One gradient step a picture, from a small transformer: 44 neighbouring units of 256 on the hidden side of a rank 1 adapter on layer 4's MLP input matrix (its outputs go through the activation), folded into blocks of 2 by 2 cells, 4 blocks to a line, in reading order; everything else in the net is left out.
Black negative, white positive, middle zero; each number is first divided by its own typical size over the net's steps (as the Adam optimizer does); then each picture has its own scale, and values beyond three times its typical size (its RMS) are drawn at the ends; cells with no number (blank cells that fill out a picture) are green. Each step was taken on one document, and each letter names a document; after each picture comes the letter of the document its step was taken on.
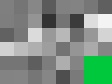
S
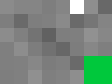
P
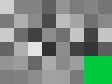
S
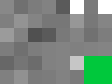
P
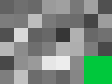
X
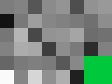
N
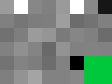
P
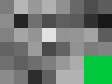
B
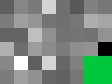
X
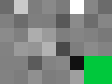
P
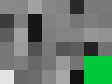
N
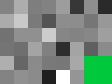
S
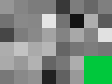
S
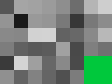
B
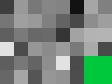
X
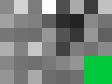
S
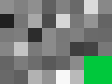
N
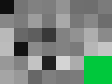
X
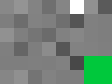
P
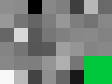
N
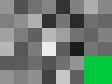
S
